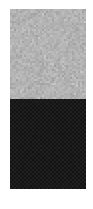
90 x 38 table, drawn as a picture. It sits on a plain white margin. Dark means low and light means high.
It is made of 2 by 1 panels. Panel 1,1: high, fine-grained, faint in contrast. Panel 2,1: very low, checkered, faint in contrast.
